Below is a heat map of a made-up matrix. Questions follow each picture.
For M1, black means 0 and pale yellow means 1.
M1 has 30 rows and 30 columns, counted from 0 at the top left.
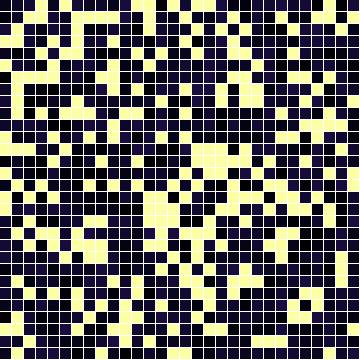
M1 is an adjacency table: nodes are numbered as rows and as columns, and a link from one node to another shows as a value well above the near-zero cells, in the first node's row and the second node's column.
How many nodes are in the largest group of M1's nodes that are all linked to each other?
4
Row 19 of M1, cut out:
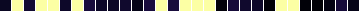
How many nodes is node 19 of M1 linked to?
10
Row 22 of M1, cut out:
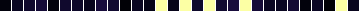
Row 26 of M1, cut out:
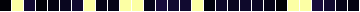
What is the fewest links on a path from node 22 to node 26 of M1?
3
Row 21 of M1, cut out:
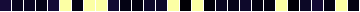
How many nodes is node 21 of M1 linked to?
7
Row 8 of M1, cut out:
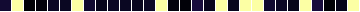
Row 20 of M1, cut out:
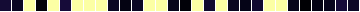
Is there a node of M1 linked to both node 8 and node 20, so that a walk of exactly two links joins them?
yes
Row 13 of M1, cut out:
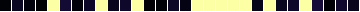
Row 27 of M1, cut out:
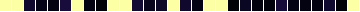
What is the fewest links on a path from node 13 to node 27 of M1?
2
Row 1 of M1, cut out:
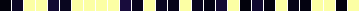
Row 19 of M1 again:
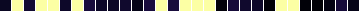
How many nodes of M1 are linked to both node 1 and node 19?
4
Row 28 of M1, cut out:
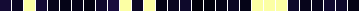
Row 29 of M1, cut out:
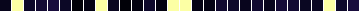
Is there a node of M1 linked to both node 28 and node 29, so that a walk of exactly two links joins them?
no
